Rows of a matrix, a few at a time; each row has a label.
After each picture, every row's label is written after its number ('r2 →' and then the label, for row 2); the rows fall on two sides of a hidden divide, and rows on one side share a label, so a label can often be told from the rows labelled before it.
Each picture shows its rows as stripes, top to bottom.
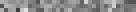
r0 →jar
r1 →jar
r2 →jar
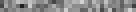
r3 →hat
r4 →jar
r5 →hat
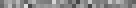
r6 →jar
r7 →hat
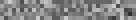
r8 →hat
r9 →jar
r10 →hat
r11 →jar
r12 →hat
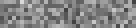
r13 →jar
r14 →hat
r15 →jar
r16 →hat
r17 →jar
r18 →hat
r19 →jar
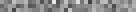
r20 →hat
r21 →hat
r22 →hat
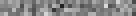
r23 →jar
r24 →hat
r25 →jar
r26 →jar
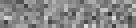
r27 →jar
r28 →hat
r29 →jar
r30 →hat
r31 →jar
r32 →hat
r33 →hat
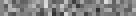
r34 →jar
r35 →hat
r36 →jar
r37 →hat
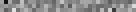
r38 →hat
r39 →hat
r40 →hat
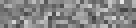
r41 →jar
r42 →jar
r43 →jar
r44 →hat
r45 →jar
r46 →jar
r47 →jar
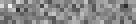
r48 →hat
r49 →jar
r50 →jar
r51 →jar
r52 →hat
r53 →hat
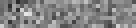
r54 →jar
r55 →hat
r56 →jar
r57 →hat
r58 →jar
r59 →jar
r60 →hat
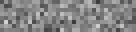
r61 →jar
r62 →hat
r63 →jar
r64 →jar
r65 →jar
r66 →jar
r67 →hat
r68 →hat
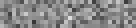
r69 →jar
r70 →hat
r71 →jar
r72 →hat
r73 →jar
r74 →hat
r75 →jar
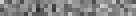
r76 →jar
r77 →hat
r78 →jar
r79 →jar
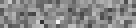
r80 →jar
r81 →jar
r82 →hat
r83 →jar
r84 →hat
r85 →jar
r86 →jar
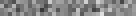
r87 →hat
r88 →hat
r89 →jar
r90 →hat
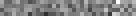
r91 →hat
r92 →hat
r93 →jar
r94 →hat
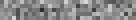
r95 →hat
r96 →jar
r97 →jar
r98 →jar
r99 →jar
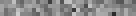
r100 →jar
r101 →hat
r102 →hat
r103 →hat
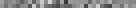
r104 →jar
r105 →hat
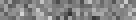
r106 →hat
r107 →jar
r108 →hat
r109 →hat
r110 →jar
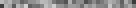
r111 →jar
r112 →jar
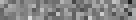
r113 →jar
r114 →hat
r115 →jar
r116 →hat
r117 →hat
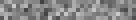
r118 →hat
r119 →hat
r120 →jar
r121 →jar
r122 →jar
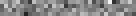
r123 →jar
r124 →jar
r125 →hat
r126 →jar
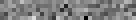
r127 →hat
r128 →jar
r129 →hat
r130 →hat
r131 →hat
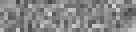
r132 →jar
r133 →jar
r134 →jar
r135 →jar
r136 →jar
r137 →jar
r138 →hat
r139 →hat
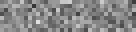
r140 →jar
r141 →hat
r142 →hat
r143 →jar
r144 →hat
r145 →hat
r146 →hat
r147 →hat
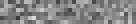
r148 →jar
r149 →jar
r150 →hat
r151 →jar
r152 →jar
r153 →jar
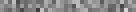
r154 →jar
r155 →hat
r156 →hat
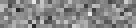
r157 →hat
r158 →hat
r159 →jar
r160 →jar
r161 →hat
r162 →hat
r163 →hat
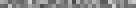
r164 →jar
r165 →jar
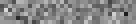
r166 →hat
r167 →hat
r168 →jar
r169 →jar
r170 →jar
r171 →jar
